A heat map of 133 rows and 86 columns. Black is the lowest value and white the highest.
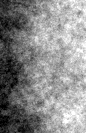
Stripes: none. Ninth with the lowest average: bottom left. Grain: blotchy. Slope: up to the right.
